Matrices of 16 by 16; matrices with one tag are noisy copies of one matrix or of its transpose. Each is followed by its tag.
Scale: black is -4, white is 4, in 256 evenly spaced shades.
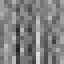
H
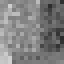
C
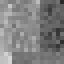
C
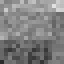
C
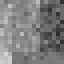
C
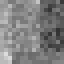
C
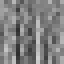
H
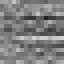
H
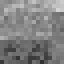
C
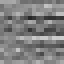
H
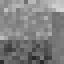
C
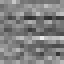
H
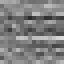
H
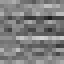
H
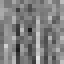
H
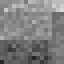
C
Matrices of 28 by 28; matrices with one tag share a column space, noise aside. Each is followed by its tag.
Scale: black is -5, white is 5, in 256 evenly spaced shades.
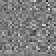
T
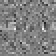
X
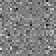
T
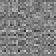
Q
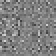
T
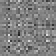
T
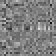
X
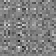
T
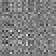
Q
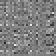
Q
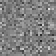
T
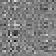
T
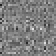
X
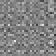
Q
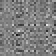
Q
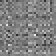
Q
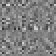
X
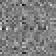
X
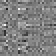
T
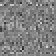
X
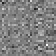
T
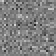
T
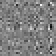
X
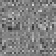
X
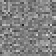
Q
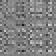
Q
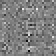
T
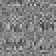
X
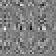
X
